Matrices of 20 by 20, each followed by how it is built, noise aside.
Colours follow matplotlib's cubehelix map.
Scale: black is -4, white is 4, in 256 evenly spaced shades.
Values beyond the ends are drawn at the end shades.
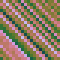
Toeplitz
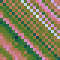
Toeplitz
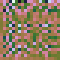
low rank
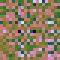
low rank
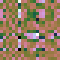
low rank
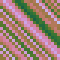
Toeplitz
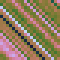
Toeplitz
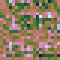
low rank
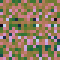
low rank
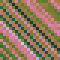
Toeplitz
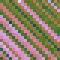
Toeplitz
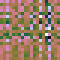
low rank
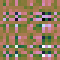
low rank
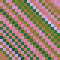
Toeplitz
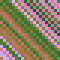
Toeplitz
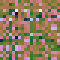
low rank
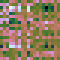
low rank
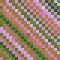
Toeplitz
